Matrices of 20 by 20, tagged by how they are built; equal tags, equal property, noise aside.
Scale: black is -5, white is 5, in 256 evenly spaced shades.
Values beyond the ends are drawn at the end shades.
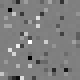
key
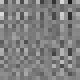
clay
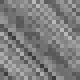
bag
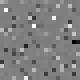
key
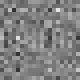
clay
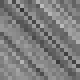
bag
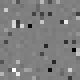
key
